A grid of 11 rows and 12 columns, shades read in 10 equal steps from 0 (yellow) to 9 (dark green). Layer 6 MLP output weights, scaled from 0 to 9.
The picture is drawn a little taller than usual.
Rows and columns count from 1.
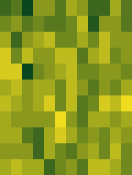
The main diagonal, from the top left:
7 4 4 4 4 5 2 6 4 5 3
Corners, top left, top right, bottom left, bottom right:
7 6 3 5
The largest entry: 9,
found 2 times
